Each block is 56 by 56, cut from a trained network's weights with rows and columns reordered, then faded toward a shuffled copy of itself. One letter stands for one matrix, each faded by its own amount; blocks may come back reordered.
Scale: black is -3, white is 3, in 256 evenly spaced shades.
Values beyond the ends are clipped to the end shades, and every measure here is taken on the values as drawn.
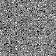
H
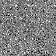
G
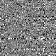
H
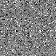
G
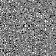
G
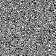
G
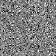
H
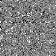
G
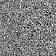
G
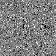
G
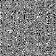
H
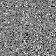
G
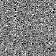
H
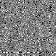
H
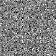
H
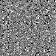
G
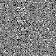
H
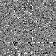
H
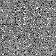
G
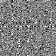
H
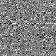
H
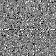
H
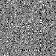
H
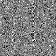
H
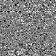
H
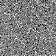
G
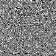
G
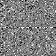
H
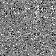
G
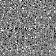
G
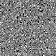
G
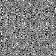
H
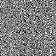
G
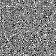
G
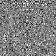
H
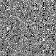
H
